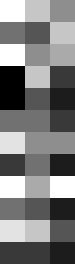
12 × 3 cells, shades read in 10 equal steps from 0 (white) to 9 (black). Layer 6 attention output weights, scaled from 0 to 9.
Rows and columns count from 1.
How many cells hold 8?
4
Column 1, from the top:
0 5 0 9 9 5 1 7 0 5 1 7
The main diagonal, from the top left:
0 6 3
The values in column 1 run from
0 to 9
